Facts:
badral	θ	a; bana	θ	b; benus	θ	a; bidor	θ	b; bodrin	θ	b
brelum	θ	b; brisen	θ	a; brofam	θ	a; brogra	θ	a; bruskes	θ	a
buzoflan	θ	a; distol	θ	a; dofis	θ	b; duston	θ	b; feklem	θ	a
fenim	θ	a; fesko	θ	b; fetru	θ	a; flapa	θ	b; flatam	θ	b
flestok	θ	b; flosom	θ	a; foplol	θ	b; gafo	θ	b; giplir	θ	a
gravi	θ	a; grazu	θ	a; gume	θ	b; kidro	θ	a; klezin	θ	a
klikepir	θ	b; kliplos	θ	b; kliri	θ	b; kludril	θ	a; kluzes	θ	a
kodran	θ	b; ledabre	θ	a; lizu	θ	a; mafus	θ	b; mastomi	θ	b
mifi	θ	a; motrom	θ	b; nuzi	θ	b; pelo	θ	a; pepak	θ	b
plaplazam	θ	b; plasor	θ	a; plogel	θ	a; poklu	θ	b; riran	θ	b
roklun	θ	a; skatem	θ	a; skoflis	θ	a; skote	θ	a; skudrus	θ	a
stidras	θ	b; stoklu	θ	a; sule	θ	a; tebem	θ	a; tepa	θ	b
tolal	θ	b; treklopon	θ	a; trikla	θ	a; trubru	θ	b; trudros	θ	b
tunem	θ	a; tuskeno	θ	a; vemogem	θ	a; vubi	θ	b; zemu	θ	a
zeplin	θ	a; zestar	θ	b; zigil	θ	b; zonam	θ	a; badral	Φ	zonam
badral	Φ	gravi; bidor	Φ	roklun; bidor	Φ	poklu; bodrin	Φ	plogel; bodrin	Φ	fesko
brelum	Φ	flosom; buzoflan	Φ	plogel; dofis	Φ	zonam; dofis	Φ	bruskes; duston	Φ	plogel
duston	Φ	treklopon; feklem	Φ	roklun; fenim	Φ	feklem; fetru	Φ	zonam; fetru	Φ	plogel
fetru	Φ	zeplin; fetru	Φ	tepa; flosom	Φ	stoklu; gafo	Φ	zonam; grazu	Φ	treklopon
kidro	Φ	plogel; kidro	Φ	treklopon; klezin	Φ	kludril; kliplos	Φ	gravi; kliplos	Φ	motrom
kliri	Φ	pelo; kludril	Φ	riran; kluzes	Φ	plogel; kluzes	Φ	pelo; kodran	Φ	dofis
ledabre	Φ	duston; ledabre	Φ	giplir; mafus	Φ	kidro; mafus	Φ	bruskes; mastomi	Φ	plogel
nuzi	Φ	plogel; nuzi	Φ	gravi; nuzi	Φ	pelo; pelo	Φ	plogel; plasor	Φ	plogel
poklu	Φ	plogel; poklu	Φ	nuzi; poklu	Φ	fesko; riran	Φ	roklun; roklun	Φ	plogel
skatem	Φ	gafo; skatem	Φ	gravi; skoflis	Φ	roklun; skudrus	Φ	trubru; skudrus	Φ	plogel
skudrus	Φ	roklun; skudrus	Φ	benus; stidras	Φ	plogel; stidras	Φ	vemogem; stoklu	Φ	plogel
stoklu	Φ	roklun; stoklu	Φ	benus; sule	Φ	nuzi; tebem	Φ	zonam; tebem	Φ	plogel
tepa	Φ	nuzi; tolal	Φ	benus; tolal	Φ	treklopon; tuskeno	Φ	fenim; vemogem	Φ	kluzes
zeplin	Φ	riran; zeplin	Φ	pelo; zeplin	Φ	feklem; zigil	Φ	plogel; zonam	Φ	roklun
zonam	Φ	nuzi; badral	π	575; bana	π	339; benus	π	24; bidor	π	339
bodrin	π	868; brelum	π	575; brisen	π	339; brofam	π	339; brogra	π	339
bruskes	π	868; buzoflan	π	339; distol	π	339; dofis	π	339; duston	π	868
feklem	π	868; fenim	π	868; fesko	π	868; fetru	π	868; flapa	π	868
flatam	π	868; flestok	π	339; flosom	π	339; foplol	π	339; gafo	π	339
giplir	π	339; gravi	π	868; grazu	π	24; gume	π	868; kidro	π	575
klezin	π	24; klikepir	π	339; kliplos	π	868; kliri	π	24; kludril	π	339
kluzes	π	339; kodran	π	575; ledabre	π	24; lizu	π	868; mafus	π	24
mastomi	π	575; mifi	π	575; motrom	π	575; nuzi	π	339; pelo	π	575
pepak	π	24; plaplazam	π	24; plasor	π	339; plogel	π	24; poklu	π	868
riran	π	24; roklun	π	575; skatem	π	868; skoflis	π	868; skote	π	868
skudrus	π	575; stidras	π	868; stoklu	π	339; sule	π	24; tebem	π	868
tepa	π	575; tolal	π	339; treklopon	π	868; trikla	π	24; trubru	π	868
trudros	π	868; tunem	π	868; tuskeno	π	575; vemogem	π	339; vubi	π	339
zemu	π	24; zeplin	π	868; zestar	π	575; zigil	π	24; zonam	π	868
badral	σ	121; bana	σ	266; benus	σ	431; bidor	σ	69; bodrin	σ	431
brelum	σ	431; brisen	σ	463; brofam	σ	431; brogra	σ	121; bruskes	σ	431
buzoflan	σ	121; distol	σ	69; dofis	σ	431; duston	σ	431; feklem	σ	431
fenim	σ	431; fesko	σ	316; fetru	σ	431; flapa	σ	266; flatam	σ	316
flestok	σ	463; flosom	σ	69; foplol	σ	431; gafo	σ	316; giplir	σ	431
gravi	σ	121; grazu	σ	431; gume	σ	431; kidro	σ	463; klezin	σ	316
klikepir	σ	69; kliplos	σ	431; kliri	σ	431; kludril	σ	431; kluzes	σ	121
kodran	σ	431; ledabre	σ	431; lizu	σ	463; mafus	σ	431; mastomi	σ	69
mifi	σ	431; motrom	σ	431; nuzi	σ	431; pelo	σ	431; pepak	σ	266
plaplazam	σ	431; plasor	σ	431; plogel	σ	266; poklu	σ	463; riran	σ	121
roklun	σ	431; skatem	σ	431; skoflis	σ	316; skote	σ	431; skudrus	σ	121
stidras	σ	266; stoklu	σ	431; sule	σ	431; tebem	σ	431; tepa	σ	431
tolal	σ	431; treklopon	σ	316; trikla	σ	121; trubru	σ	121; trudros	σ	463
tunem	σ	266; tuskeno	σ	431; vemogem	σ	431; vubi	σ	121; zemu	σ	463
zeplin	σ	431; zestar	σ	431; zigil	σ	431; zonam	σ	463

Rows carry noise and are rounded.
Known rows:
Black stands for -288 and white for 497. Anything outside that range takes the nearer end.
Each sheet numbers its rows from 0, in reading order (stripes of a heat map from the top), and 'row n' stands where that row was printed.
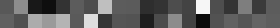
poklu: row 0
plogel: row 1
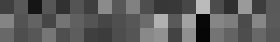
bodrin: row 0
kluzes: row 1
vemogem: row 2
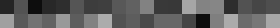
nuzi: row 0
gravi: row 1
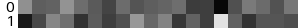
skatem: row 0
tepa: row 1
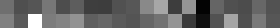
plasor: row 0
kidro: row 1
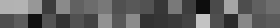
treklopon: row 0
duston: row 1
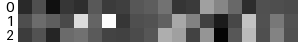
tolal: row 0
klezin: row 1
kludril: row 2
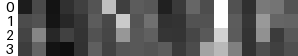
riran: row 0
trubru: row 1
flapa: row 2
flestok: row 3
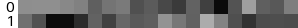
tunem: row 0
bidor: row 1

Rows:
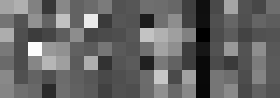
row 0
skoflis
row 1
zemu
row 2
flosom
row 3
skudrus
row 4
grazu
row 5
buzoflan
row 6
brisen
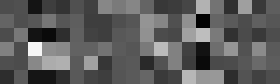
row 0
kliplos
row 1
stoklu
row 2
gafo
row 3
badral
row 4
benus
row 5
bana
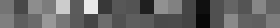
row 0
trikla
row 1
skote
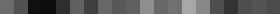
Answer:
klikepir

